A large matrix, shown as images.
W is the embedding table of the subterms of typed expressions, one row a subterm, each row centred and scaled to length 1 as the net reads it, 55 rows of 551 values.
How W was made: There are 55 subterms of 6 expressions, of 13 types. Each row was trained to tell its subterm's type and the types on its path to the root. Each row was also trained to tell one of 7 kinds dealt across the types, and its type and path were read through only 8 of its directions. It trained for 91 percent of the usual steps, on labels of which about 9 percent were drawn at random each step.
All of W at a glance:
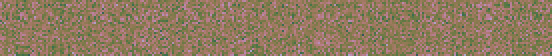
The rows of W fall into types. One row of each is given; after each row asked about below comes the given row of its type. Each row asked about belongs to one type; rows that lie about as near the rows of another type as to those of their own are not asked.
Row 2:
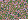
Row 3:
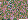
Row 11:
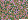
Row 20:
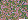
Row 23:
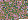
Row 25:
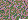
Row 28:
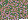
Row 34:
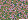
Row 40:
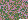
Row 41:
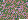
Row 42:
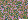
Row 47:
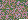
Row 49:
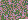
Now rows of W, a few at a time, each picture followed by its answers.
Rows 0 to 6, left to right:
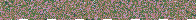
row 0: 20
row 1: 41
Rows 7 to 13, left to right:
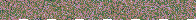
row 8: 47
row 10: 28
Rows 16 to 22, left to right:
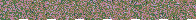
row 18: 28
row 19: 49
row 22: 34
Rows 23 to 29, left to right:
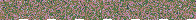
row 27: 47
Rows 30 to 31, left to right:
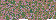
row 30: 20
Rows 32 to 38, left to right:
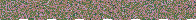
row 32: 40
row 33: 49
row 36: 23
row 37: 3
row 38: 2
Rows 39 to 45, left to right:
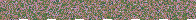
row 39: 2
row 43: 23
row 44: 41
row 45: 40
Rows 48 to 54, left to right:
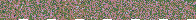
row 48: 41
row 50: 11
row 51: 40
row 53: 28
